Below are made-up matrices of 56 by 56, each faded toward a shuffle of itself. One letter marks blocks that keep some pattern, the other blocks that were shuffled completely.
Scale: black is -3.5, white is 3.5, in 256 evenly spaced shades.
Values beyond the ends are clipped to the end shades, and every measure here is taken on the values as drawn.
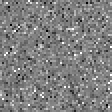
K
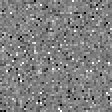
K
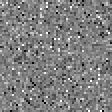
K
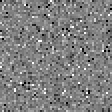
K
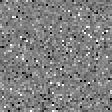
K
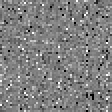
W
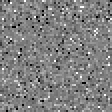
K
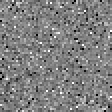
K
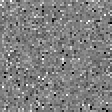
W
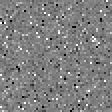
K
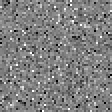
K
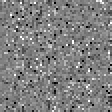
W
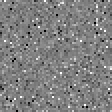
K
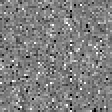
W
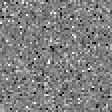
K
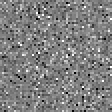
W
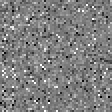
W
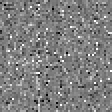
W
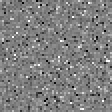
K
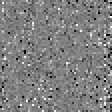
W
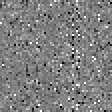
W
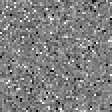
K
